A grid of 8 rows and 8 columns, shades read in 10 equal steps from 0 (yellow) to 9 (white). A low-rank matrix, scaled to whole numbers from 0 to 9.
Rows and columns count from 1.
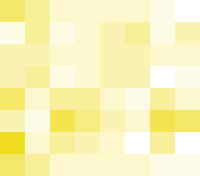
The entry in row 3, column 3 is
7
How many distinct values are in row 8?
4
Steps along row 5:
up down same up up down up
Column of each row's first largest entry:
8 1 3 7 6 2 6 7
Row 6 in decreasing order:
8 7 6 6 4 3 2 2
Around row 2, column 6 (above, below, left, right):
7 6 6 8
